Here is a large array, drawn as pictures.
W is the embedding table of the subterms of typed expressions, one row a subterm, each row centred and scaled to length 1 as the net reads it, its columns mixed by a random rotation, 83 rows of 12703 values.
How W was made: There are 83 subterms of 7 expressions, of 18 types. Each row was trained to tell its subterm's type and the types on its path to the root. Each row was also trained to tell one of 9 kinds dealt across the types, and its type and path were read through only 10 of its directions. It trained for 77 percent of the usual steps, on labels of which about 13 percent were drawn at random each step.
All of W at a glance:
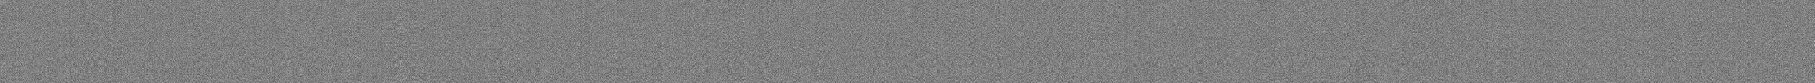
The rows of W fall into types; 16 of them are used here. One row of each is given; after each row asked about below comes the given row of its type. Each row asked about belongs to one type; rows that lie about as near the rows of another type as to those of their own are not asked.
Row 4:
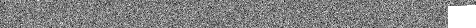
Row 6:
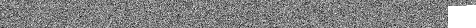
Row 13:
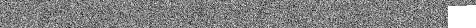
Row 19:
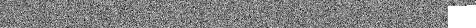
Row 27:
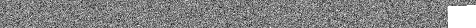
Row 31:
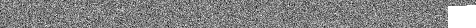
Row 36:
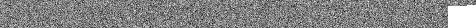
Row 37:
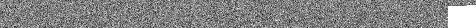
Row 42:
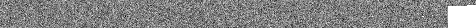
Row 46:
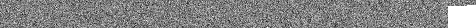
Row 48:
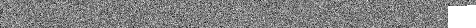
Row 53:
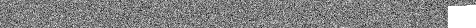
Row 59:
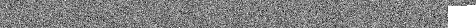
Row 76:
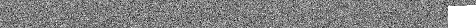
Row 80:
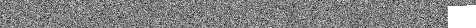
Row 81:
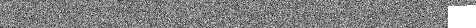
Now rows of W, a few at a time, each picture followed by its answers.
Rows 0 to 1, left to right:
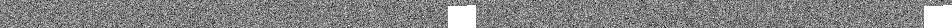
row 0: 31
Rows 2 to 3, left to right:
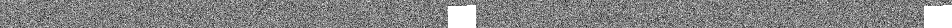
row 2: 31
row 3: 42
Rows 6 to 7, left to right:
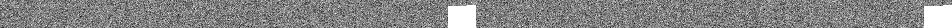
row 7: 6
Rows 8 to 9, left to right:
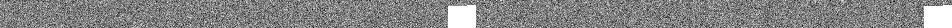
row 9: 80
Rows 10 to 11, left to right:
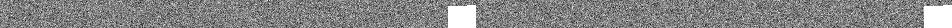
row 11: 27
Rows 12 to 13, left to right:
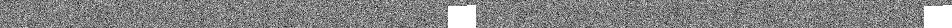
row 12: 36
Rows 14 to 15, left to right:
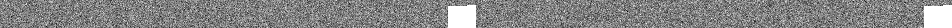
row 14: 6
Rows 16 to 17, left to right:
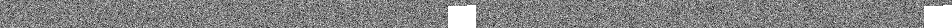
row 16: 36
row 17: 27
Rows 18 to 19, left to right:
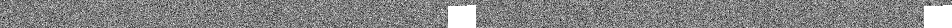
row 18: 6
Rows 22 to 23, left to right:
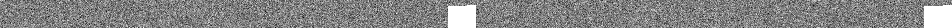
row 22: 81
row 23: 80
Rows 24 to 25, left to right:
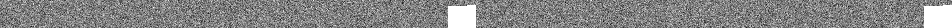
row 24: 53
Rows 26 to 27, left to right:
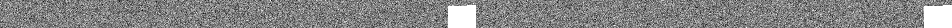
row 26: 81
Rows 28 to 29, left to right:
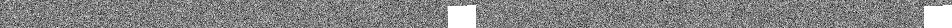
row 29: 36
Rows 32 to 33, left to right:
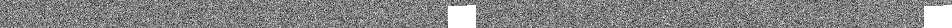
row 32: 27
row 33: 6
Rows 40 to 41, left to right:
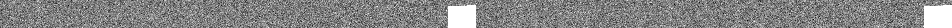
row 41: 4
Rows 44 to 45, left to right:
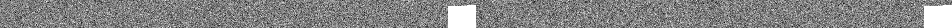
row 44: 4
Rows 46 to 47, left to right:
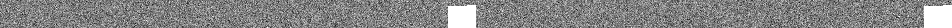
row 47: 42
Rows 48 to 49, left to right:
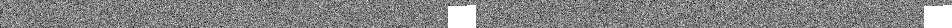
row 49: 81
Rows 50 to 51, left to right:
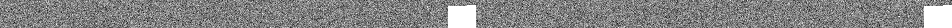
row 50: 76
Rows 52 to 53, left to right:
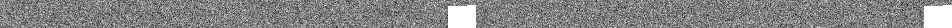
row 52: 48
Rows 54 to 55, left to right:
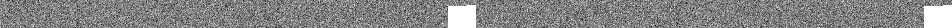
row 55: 36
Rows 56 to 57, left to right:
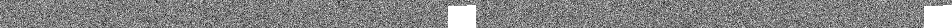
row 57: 6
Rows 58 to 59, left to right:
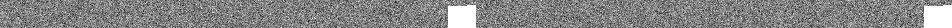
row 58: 59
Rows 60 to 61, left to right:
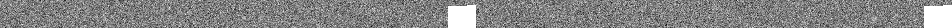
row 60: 53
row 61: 48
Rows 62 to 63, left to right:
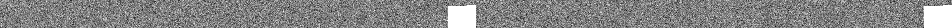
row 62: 53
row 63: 80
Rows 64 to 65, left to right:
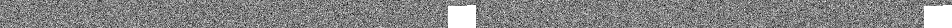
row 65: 4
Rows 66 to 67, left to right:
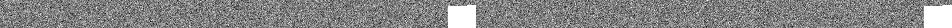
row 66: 27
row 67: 53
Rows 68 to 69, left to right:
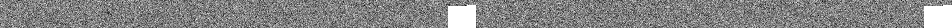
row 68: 48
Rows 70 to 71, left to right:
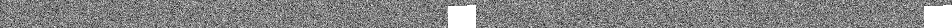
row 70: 31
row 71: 48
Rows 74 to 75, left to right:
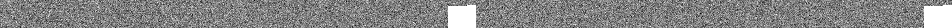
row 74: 48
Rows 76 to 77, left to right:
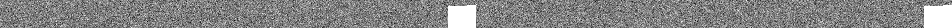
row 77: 81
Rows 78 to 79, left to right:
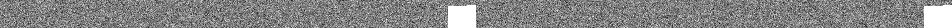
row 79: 27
